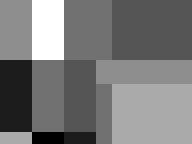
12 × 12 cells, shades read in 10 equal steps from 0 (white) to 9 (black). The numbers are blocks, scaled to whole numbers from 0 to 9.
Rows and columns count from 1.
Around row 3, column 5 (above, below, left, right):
5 5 0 5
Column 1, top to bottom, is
4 4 4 4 4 8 8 8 8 8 8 3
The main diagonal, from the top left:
4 4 0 0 5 6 4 3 3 3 3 3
